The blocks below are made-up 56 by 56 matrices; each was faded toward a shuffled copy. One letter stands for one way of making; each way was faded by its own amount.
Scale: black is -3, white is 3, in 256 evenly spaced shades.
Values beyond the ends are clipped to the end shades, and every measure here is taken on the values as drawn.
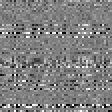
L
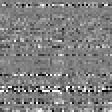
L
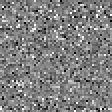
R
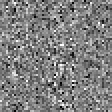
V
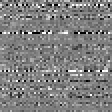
L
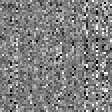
V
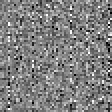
V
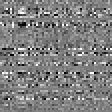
L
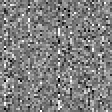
V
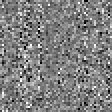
V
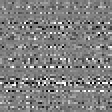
L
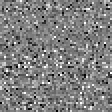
R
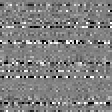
L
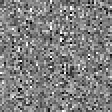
V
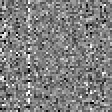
V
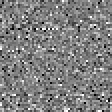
R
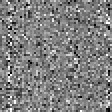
V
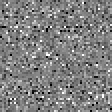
R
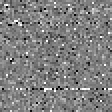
R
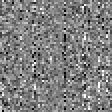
V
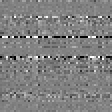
L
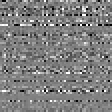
L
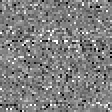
R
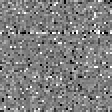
R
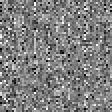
V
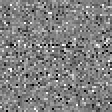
R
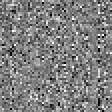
V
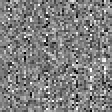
V
